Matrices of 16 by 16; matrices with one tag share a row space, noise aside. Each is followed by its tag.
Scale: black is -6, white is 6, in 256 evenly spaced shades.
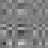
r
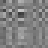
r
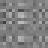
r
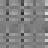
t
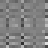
t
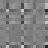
t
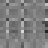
t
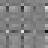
t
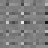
t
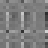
t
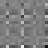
t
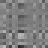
r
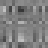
r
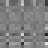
t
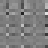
t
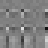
t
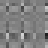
t
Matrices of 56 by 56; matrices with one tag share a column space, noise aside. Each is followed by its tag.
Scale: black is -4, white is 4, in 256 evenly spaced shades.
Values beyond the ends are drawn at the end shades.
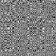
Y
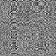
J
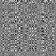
Y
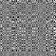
Y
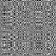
J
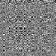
Y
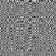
Y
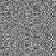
J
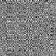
Y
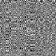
Y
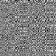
Y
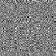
Y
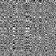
Y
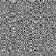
Y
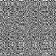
J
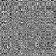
J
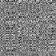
Y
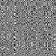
J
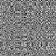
J
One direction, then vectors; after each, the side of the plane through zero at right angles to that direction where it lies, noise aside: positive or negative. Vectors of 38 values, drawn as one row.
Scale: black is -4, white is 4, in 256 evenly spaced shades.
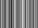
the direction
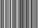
negative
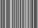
negative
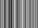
positive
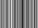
negative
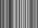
positive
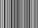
positive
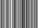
negative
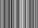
positive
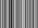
positive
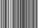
negative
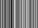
positive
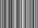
positive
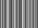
positive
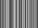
positive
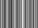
positive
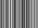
negative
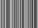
negative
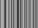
positive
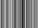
negative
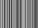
positive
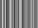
negative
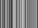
positive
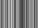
negative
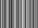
positive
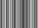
negative
